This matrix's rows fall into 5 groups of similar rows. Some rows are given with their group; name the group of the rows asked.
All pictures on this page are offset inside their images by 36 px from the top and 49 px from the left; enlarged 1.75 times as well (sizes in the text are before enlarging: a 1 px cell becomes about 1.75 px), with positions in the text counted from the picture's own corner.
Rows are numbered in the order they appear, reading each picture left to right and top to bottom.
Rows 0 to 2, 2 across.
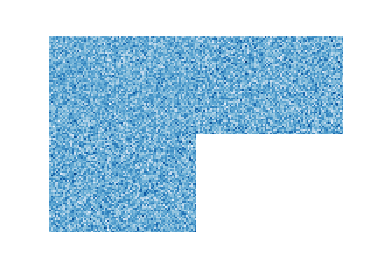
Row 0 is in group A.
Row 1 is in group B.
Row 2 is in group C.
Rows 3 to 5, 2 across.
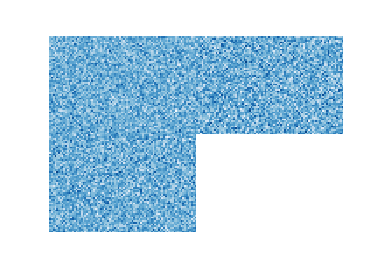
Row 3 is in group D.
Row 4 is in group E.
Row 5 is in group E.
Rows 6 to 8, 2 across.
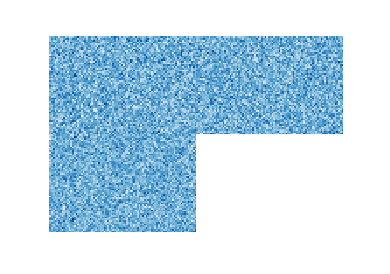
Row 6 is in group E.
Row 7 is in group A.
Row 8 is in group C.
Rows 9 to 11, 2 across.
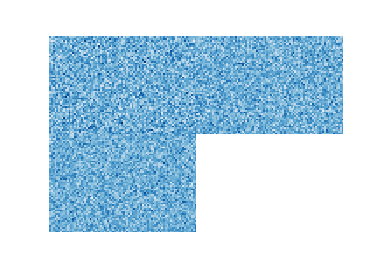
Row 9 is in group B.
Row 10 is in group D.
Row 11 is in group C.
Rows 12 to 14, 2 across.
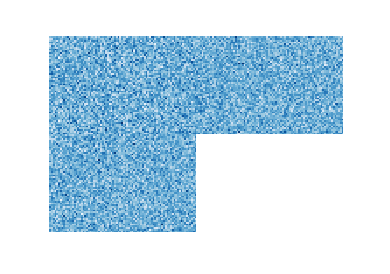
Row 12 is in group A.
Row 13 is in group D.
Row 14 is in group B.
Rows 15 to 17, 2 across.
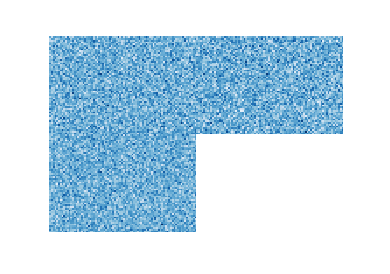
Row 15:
B
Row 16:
E
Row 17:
B
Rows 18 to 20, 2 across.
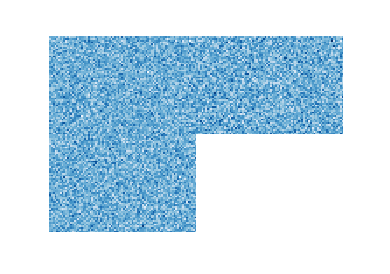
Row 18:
E
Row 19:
B
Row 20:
D
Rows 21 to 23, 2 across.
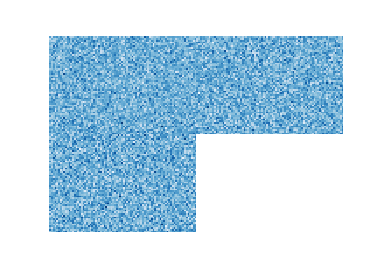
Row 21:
B
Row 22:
A
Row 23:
B
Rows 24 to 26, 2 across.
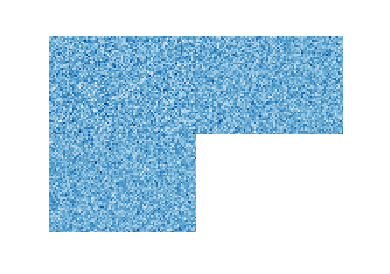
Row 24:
E
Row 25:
C
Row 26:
D
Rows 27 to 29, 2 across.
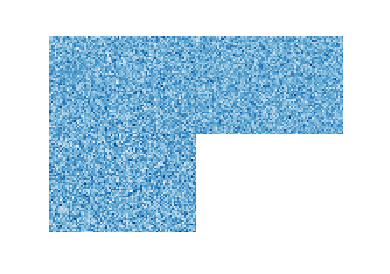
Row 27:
A
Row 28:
C
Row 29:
A
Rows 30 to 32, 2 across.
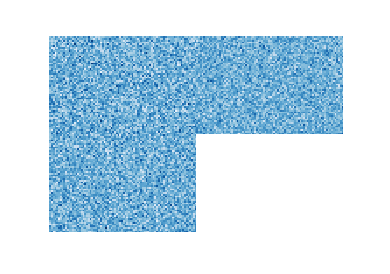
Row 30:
D
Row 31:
C
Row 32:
A
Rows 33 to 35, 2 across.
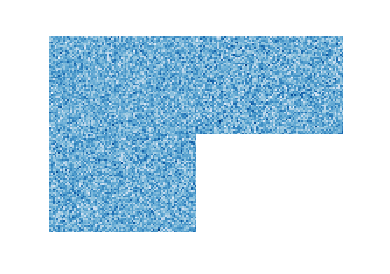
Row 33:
A
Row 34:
C
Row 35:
E
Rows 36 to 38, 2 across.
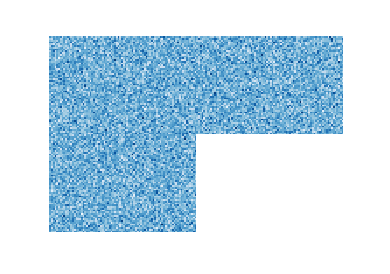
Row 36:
A
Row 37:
B
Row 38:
B
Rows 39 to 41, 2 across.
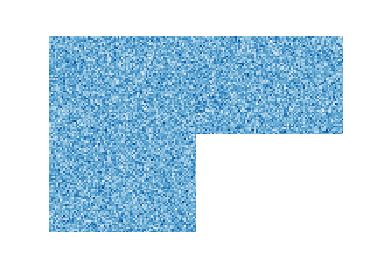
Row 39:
A
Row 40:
D
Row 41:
B
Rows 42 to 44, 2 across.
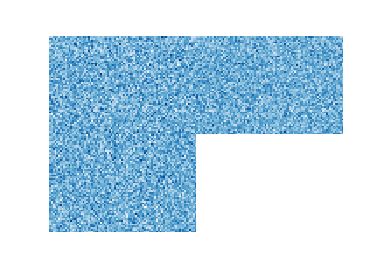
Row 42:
D
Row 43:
D
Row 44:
A
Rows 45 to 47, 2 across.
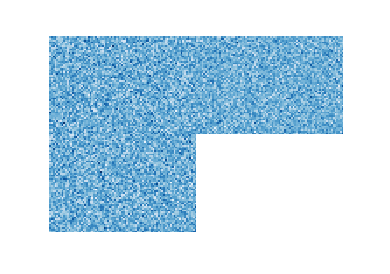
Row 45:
E
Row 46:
C
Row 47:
C
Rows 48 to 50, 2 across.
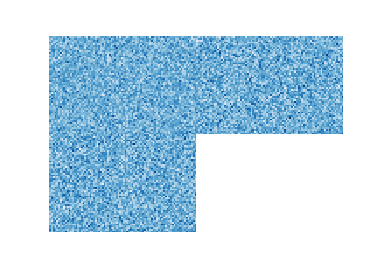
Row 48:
A
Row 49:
C
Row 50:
B
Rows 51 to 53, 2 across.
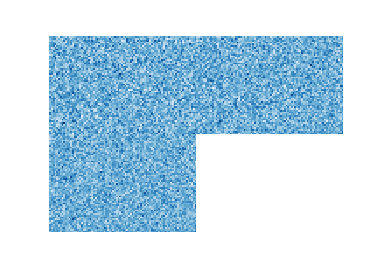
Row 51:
E
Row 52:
C
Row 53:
C
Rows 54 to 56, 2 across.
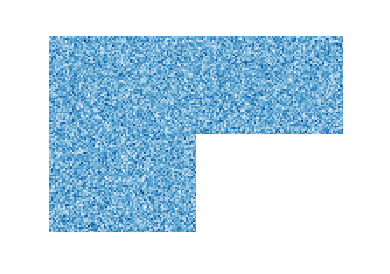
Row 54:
E
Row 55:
E
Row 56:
B
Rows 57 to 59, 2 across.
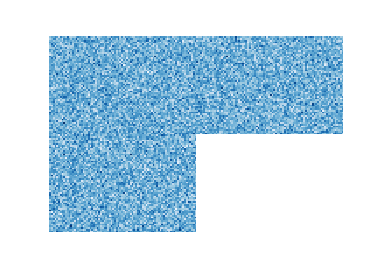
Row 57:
E
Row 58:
D
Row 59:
D
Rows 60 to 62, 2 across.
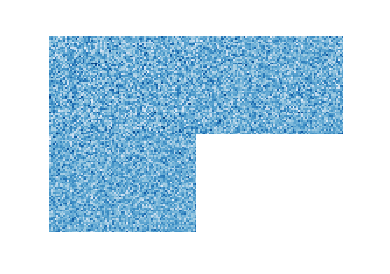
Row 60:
D
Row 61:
C
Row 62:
C
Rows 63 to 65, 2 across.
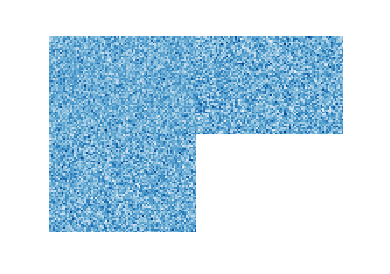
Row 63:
A
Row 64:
D
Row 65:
C
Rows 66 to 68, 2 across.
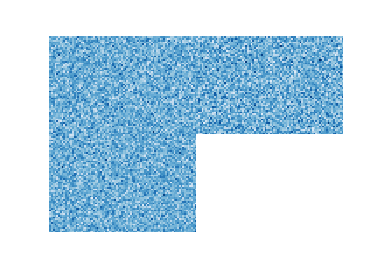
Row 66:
E
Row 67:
B
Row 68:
C
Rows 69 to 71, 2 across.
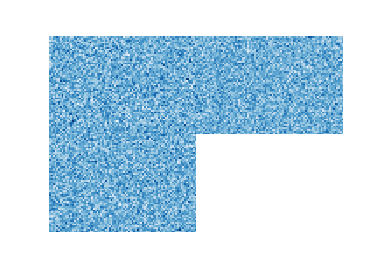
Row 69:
C
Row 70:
D
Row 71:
D
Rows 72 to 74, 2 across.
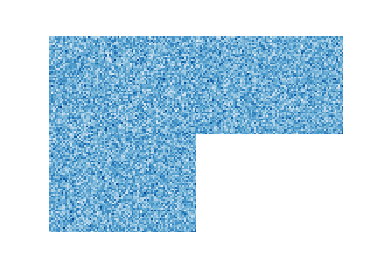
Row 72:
A
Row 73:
C
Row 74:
C
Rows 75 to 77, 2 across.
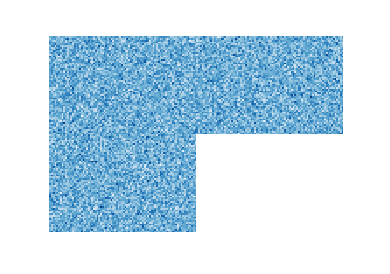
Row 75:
E
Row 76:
C
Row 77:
D
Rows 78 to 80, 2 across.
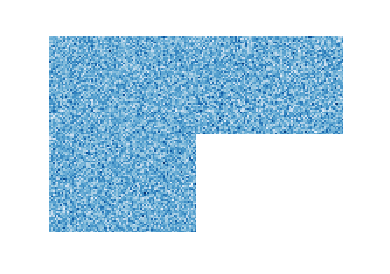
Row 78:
D
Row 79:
D
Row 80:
C
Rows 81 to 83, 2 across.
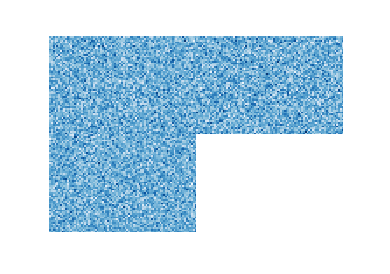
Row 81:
B
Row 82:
E
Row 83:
C
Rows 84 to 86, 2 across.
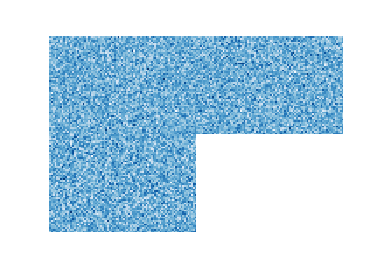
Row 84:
A
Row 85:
D
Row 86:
C
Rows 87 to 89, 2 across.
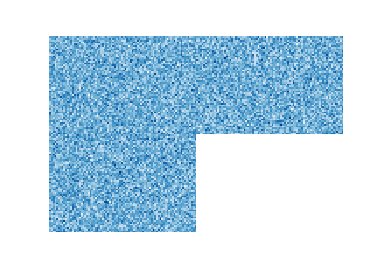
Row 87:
E
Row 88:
A
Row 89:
E
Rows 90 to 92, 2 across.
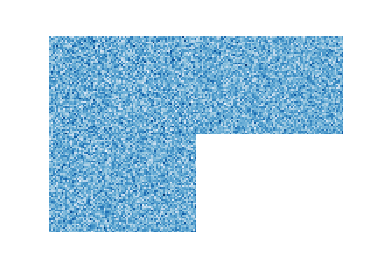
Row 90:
B
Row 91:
C
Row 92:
C
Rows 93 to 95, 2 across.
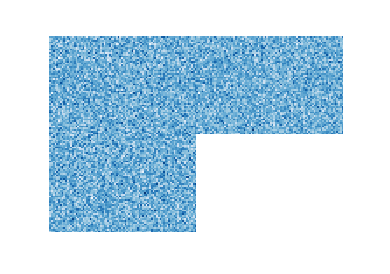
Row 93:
A
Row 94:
A
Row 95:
C
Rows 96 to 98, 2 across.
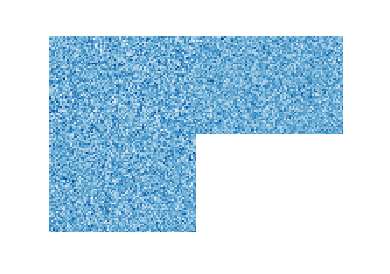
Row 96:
D
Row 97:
C
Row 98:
C
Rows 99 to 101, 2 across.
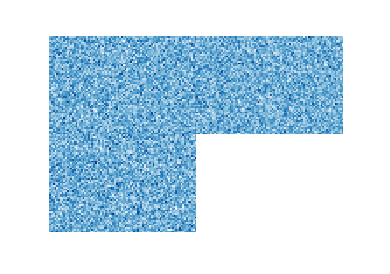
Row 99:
E
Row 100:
D
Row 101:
D
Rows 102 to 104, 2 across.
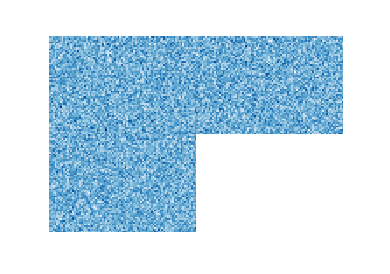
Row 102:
A
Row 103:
E
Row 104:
E
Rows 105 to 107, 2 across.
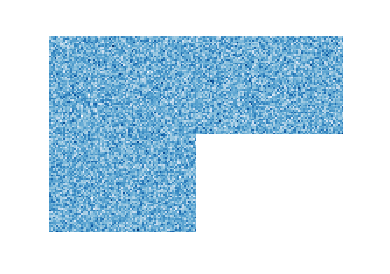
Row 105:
E
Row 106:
C
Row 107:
D
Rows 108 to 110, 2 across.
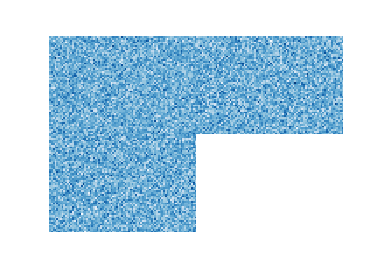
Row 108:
E
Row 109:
D
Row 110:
E
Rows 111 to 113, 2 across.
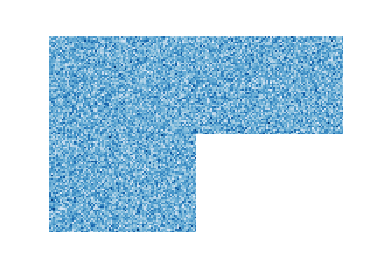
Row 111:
E
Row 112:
B
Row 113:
D
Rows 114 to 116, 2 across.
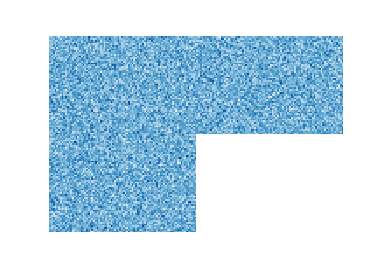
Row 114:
D
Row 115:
C
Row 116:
D
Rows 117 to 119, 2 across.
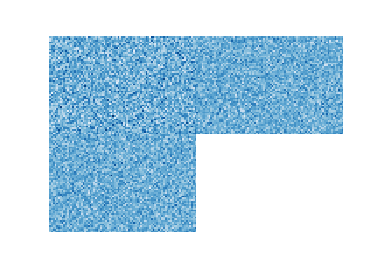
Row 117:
A
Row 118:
E
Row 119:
E
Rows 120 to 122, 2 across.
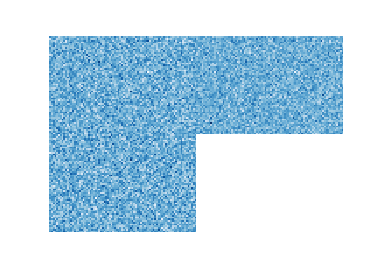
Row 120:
E
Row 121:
E
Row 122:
E
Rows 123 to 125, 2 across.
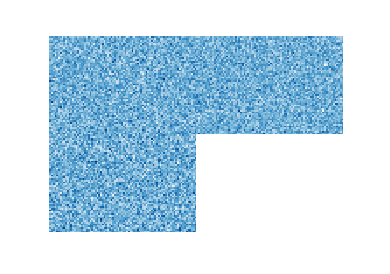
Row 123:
A
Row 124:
D
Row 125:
D
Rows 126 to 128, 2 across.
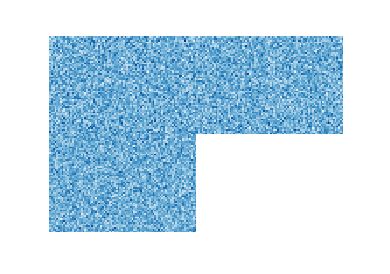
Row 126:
B
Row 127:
B
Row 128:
E
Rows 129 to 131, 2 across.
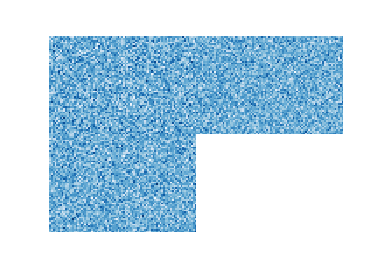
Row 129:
B
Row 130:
E
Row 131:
C
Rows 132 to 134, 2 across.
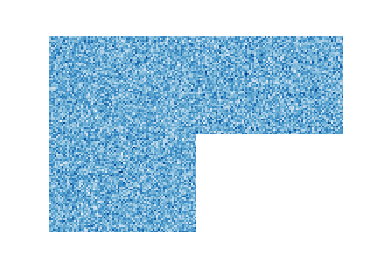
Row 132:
E
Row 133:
B
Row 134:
E
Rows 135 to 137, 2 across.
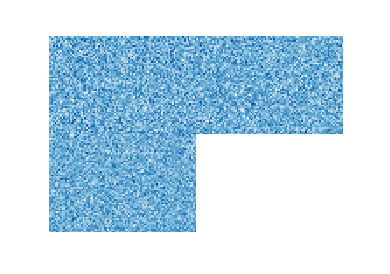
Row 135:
B
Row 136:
E
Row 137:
C
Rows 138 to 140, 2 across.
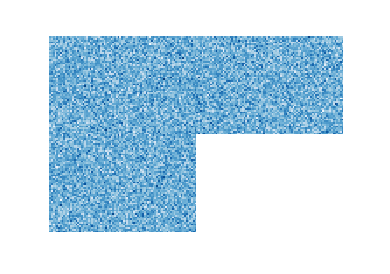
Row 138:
A
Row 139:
D
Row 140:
A
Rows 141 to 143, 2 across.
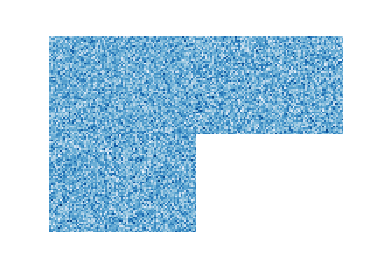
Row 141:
B
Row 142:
D
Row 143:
A
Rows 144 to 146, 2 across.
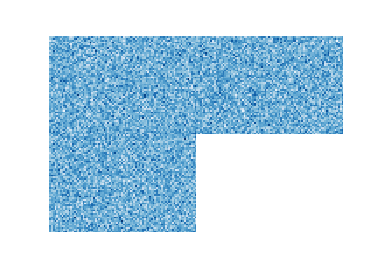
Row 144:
C
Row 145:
E
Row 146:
B
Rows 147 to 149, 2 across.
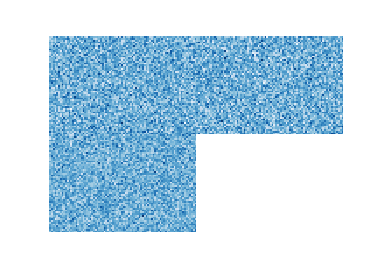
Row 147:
B
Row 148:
A
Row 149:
C
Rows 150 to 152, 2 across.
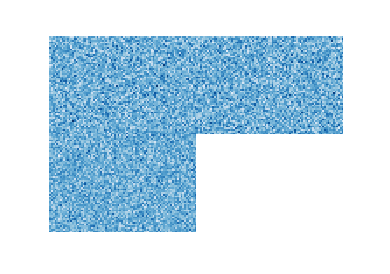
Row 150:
C
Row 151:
B
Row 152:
A
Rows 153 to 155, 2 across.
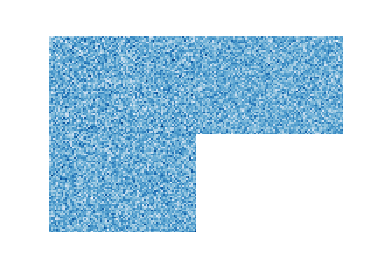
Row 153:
B
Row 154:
E
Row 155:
C
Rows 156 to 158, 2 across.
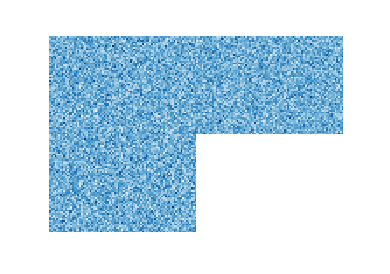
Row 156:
E
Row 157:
C
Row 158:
E
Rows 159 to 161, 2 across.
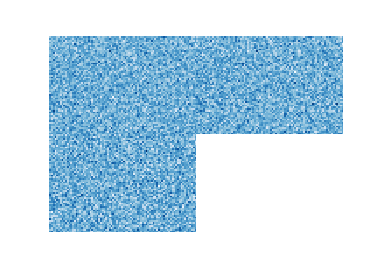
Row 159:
D
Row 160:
D
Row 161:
D
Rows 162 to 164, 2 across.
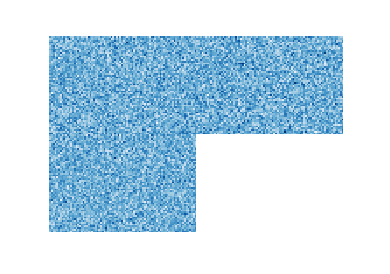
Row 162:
A
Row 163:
D
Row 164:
A
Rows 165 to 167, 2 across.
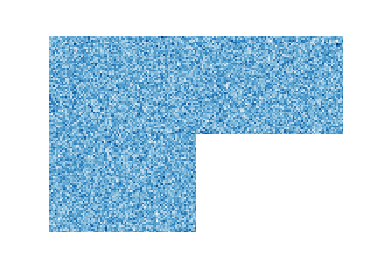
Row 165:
D
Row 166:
E
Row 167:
A
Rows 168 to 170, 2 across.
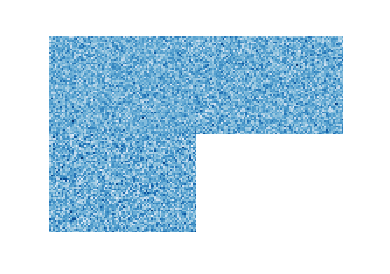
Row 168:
C
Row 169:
D
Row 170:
C
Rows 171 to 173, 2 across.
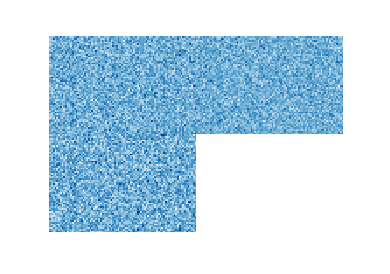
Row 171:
C
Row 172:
C
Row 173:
D
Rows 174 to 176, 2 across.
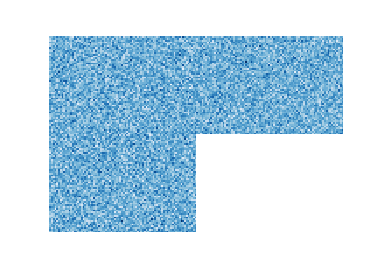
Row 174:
C
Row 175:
E
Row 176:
B
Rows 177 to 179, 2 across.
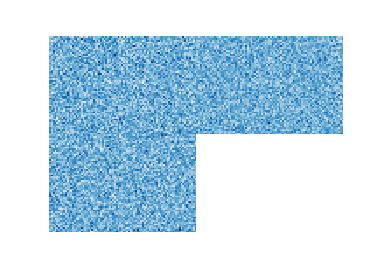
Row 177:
B
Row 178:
B
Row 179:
D
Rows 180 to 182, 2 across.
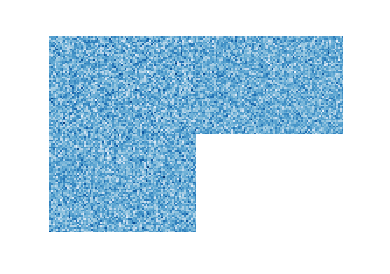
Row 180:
E
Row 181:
E
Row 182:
A
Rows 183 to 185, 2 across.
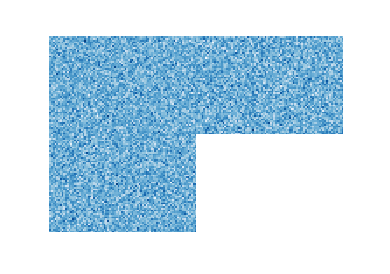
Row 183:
E
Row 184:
A
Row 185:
C
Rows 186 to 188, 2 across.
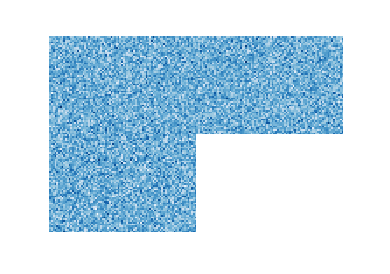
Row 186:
A
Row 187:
B
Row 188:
E
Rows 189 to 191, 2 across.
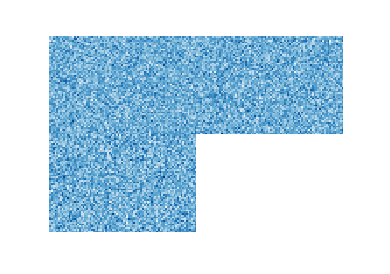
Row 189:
C
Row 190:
E
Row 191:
A
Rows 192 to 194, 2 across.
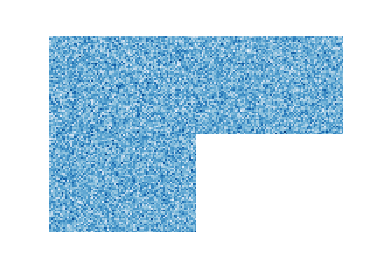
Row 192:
D
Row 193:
D
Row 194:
C
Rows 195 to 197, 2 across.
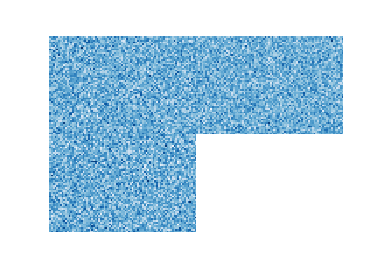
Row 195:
E
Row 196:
B
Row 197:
D
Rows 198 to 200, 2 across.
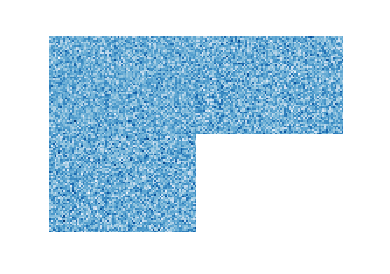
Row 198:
A
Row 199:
D
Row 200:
E
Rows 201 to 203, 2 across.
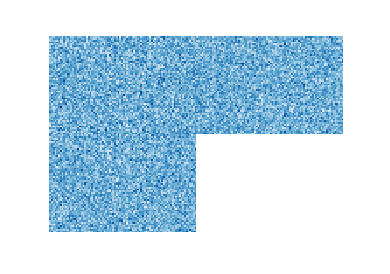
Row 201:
A
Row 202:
D
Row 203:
A
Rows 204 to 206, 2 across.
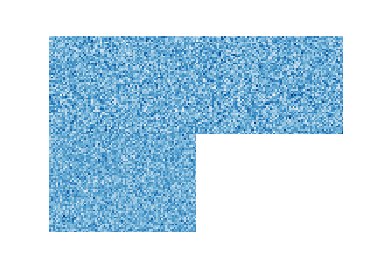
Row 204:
D
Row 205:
C
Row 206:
B
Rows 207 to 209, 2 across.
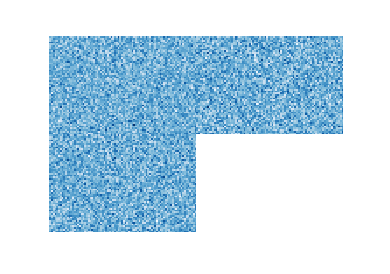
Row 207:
A
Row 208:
A
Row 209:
A
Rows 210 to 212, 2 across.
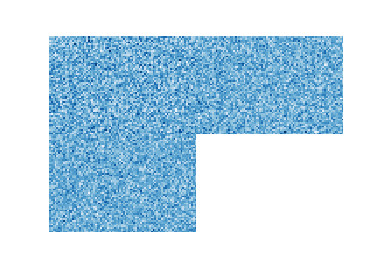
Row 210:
D
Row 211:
D
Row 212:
E
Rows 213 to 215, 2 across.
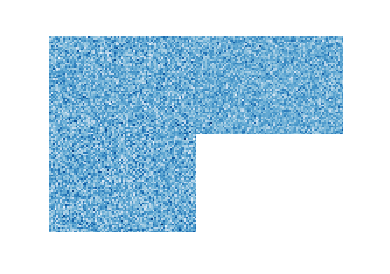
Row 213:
A
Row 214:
E
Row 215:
B
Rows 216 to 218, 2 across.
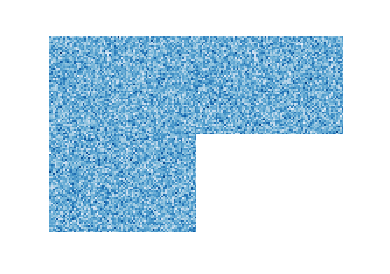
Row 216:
A
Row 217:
A
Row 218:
E
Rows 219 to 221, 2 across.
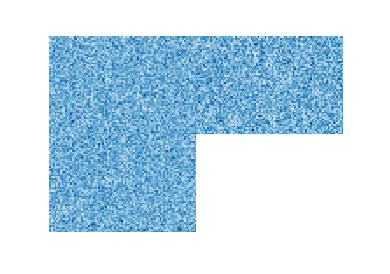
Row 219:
C
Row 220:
A
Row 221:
B
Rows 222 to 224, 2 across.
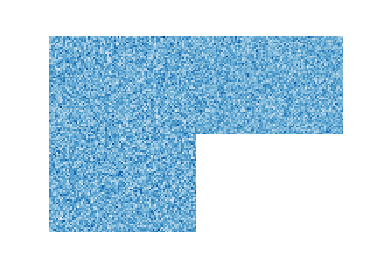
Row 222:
A
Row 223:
D
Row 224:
E
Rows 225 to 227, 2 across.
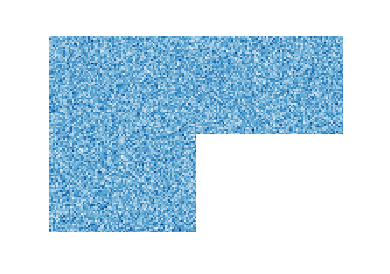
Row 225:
D
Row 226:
A
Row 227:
B
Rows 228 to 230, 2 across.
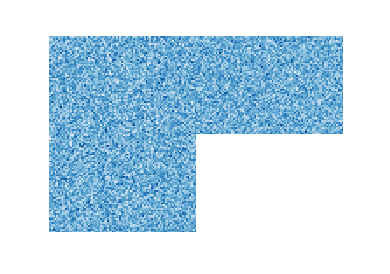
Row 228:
A
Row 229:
E
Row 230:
C
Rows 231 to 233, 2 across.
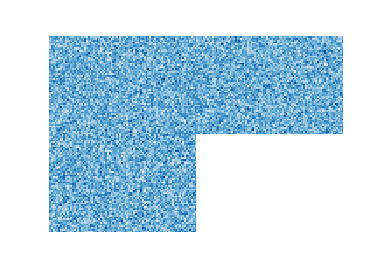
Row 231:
A
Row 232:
D
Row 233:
A
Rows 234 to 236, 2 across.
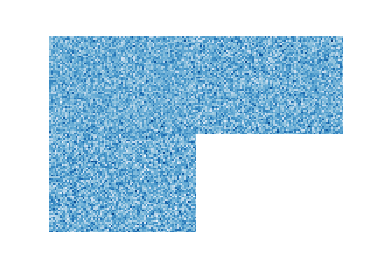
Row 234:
B
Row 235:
B
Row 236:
D
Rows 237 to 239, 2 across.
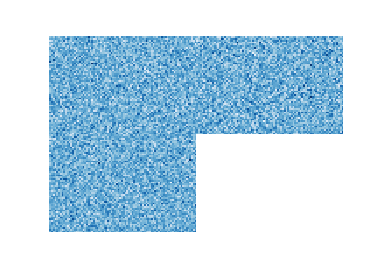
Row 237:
D
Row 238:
C
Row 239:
C
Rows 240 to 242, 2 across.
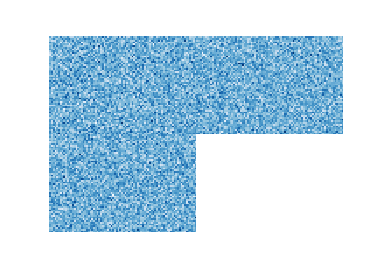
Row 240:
B
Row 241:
D
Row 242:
D
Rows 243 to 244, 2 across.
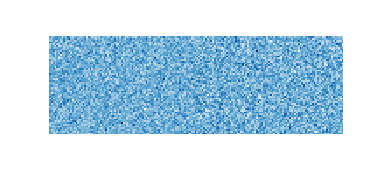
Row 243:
A
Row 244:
D
